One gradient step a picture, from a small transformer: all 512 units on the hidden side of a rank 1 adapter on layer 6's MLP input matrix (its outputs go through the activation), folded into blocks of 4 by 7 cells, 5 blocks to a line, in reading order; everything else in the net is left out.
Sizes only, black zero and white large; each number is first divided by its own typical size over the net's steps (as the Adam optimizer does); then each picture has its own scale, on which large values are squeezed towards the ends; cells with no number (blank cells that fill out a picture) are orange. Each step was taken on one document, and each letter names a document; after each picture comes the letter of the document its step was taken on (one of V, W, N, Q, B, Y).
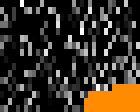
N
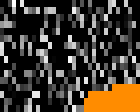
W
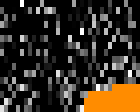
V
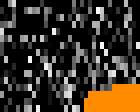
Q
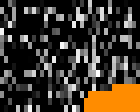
Q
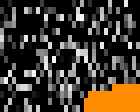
Q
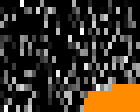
V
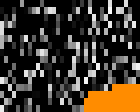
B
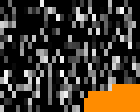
B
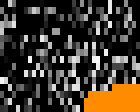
B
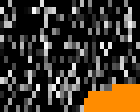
B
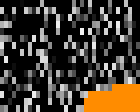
W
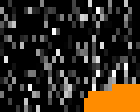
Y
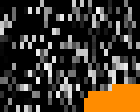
Q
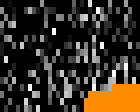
Y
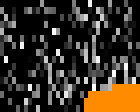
Y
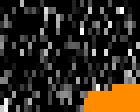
V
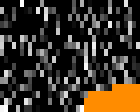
V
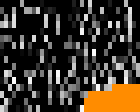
V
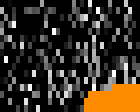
Y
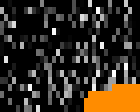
Y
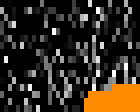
Y
